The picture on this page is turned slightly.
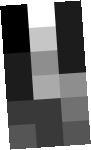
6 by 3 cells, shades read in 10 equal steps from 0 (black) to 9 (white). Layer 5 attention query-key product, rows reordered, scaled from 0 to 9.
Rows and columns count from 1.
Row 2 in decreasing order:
7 1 0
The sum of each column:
7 31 15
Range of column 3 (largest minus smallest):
4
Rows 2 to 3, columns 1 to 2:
0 7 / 1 5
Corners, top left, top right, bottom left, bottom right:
0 1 3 3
